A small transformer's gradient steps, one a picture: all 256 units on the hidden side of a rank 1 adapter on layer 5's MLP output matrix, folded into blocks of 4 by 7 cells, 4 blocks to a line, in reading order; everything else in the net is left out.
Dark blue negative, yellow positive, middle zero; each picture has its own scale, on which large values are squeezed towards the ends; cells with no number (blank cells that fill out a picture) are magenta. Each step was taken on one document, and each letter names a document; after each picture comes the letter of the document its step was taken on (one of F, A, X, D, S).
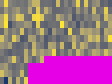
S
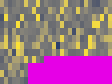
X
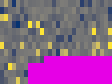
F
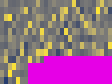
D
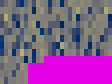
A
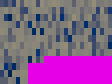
D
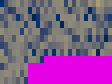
S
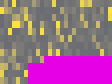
F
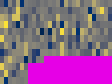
A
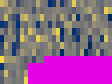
A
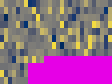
X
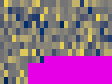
S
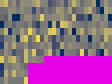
A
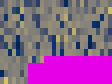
X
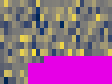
S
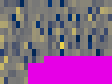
A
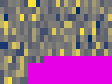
X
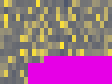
S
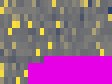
F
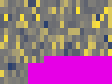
X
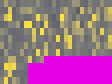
D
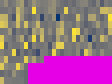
A
